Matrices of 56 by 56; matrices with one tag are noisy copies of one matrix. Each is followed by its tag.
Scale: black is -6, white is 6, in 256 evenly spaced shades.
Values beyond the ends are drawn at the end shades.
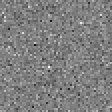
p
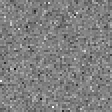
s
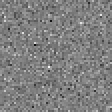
p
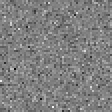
s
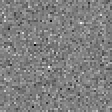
p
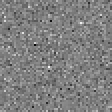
p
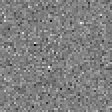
p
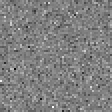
s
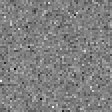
s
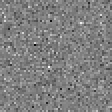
p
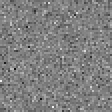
s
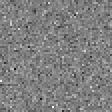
s
